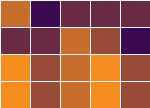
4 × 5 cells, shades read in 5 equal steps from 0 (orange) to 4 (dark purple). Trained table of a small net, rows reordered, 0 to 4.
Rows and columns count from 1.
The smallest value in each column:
0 2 1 0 2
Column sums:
4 11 6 5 11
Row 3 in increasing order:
0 0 1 2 2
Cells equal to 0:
4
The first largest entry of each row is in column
2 5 2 2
